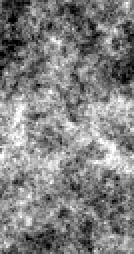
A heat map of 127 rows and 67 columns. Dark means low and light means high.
The halves do not mirror each other. The histogram is bell-shaped. The texture is blotchy. No row or column stands out.
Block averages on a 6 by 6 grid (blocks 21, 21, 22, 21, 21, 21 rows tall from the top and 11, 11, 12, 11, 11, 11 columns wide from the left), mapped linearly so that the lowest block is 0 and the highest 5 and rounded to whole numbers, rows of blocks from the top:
0 2 2 1 2 2
1 2 4 2 2 0
4 3 4 3 4 4
5 4 4 4 5 4
3 4 3 2 2 2
3 2 2 2 3 3
